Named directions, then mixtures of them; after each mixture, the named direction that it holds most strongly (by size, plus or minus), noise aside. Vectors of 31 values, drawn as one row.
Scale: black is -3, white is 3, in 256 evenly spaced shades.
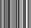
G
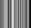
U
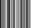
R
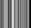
U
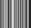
U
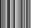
R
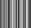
G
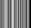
U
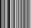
R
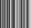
R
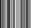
R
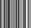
G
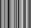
G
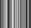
U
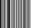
R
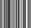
G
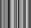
G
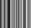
G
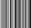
R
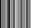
R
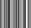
G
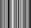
U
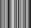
U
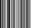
R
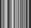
U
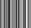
G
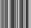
G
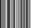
R
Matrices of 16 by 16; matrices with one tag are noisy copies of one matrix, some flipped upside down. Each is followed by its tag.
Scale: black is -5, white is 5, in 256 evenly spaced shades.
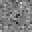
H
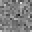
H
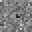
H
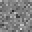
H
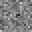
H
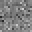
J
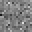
J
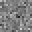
H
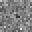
H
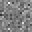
J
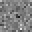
H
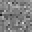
J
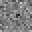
H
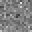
H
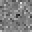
H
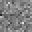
J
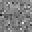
J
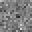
H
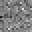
J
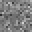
J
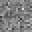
J
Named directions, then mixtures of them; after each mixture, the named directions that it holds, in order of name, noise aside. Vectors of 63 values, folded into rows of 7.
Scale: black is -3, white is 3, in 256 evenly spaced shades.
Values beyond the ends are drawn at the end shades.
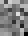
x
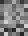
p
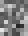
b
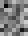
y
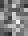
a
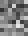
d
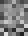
p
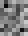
y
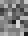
d, x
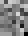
x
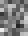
b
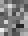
b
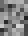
b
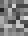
d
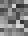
d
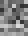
d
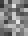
a
